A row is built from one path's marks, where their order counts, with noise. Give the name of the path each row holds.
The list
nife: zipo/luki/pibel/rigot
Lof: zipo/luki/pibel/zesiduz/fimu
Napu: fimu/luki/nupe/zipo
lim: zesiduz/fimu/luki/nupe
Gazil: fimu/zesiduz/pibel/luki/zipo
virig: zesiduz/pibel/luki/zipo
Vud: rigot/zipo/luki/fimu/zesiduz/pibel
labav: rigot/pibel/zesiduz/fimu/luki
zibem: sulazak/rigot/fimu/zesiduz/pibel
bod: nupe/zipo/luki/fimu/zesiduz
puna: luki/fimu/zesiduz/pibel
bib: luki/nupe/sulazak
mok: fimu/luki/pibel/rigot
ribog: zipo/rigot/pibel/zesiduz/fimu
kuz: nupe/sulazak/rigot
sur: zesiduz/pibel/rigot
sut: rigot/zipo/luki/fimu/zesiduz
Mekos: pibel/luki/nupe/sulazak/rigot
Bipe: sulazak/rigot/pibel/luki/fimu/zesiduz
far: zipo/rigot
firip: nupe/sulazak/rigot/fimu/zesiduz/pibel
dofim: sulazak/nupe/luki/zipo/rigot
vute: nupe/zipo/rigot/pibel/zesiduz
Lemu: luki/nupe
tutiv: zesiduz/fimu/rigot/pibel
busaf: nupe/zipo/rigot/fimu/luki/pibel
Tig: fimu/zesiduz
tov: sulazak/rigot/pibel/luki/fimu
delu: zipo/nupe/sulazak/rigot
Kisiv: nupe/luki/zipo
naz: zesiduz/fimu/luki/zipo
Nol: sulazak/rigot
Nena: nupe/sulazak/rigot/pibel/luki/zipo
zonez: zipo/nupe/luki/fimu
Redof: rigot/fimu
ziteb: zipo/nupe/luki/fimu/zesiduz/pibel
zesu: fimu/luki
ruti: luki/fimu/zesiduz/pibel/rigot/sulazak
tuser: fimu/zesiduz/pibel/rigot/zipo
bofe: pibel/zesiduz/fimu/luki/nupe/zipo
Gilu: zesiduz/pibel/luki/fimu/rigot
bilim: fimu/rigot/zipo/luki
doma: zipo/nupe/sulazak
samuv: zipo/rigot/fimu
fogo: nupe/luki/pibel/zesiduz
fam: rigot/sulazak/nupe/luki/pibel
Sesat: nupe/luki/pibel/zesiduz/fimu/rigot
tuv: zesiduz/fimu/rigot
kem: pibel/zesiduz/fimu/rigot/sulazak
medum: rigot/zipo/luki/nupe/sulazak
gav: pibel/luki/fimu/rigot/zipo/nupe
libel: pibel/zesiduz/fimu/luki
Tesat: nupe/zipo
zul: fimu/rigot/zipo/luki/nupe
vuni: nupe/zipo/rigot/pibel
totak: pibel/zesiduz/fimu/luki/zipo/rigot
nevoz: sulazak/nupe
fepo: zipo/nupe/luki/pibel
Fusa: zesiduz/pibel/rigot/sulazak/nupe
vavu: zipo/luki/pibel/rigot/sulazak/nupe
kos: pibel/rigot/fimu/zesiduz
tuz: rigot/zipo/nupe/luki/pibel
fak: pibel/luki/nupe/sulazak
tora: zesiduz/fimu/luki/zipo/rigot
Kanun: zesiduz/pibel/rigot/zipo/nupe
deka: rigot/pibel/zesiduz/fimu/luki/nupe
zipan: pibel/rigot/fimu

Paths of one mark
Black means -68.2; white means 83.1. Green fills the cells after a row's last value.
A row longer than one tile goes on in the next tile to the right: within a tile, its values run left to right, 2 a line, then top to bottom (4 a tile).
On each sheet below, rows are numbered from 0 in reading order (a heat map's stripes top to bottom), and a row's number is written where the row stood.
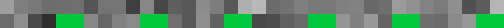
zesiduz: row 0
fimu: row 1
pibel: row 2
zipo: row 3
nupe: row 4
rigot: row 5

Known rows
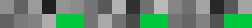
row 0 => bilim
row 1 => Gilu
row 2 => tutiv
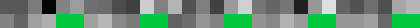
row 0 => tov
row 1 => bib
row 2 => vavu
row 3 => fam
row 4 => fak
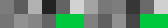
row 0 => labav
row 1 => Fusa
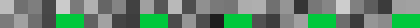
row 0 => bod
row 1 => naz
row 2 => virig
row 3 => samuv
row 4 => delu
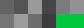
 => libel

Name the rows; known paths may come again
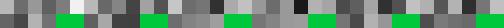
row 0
vuni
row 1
naz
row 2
medum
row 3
zul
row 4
zipan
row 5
Vud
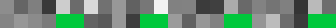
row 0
Napu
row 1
vute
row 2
nevoz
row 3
lim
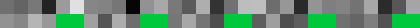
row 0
fam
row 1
firip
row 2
Gilu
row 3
tora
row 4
tutiv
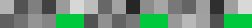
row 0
vavu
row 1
sut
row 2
Sesat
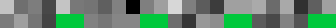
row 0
bod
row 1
Bipe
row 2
delu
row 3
tuser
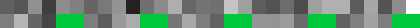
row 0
puna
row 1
Redof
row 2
Kisiv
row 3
fak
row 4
tuz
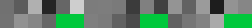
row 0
labav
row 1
Tig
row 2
bilim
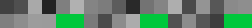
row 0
mok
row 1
Nol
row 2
Lof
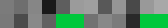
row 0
kem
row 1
bofe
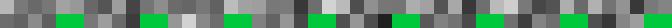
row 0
Tesat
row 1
libel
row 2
Lemu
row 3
Fusa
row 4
virig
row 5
totak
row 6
doma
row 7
samuv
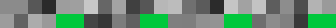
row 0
kuz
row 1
ribog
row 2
dofim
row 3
ziteb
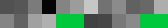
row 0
tov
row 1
far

